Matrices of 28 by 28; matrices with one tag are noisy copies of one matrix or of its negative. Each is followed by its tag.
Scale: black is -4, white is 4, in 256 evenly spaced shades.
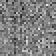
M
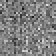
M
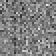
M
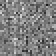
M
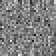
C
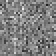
M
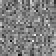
C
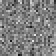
C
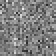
M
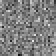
C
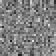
C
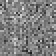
M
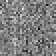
M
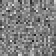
C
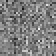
M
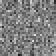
C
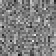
C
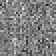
M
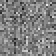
M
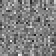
C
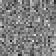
C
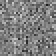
M
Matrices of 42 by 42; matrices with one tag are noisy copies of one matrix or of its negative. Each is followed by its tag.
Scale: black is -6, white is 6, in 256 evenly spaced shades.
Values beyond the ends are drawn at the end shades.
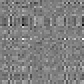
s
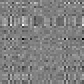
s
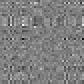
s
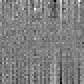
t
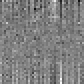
t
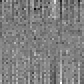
t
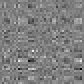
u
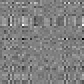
s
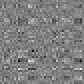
u
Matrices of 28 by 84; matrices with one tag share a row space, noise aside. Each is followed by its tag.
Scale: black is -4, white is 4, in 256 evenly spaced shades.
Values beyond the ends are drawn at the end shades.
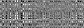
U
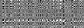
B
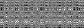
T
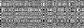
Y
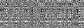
T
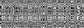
Y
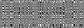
B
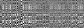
U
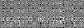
B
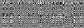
B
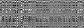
U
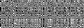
Y
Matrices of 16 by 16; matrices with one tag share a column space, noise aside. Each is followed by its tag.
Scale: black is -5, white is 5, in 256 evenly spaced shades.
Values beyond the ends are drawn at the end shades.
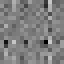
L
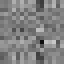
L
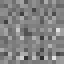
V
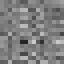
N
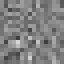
L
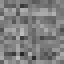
V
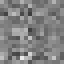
V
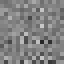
N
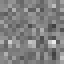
L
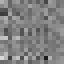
V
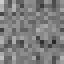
L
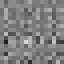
N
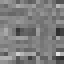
V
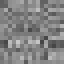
L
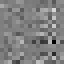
N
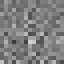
N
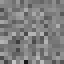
N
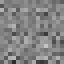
N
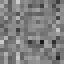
L
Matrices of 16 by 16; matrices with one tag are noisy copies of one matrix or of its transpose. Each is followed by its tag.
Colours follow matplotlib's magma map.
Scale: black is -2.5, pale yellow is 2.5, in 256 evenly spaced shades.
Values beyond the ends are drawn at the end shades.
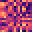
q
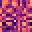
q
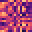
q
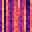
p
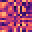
q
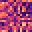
q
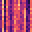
p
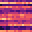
p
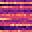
p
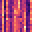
p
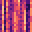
p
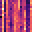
p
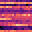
p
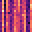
p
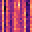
p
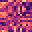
q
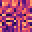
q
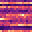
p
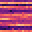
p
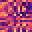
q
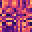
q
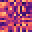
q
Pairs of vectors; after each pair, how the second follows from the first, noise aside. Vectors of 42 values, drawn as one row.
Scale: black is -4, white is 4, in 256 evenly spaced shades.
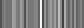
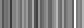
shuffled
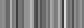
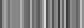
shuffled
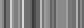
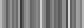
shuffled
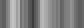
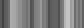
wrapped around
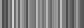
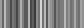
wrapped around
